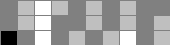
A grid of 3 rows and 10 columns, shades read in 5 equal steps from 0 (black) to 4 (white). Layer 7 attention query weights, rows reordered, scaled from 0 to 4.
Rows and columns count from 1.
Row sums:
26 26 25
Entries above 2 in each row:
5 5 5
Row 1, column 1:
2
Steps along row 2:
up up down same up down up down up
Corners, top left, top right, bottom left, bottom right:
2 2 0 3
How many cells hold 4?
4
